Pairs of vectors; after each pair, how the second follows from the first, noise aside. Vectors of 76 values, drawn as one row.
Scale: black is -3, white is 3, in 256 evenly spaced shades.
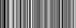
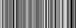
reversed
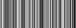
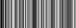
reversed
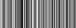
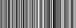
reversed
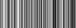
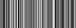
sign-scrambled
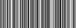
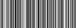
reversed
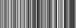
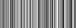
sign-scrambled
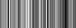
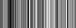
reversed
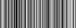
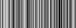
reversed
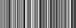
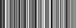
reversed
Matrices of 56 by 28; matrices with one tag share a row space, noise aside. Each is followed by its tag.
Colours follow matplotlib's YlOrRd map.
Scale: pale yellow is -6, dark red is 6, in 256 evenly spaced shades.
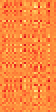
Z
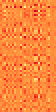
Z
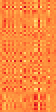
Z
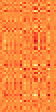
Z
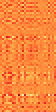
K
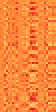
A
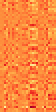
A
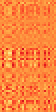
K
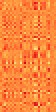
Z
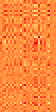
Z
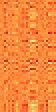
A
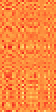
K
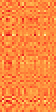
K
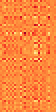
Z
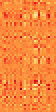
Z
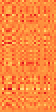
K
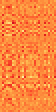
K
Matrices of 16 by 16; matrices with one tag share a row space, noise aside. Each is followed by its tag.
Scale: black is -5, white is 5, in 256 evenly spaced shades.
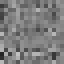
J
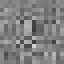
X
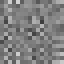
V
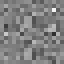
X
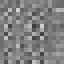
V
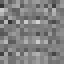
J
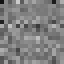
J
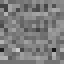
J
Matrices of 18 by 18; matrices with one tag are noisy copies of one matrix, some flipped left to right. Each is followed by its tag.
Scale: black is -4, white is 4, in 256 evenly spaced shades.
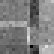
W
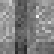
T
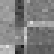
W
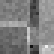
W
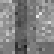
T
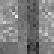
T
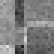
W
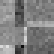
W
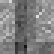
T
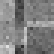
W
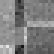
W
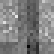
T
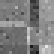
W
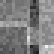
W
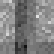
T
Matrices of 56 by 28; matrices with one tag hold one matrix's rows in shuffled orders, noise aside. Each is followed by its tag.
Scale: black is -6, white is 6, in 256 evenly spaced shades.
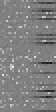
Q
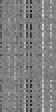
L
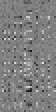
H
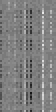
L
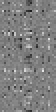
H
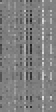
L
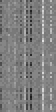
L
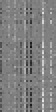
L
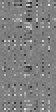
H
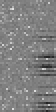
Q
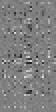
H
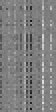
L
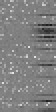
Q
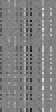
L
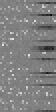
Q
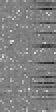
Q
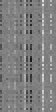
L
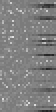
Q
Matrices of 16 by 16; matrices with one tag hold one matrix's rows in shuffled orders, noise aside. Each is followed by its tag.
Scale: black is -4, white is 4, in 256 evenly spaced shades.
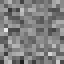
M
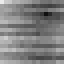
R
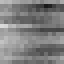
R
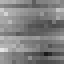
R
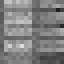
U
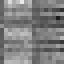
U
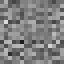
M
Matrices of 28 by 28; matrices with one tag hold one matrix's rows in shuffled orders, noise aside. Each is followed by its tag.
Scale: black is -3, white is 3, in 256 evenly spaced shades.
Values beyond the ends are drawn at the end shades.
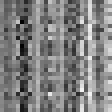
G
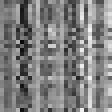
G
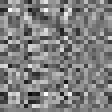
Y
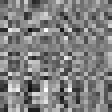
Y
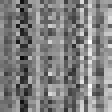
G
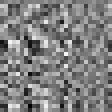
Y
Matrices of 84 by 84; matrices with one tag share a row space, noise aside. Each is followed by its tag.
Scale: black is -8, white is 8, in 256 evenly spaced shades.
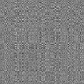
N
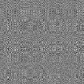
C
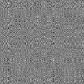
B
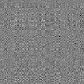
N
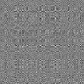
N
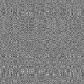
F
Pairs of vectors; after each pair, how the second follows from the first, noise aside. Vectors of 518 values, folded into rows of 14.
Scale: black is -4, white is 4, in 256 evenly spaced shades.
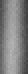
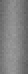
shrunk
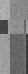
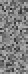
shuffled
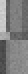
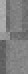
shrunk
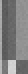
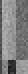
negated
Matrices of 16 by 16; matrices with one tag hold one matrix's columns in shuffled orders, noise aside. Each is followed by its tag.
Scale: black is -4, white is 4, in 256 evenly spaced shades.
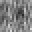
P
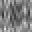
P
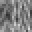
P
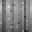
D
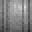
D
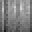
D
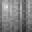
D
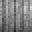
D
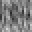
P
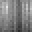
D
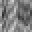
P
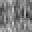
P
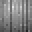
D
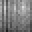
D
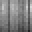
D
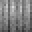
D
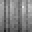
D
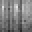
D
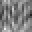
P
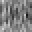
P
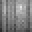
D
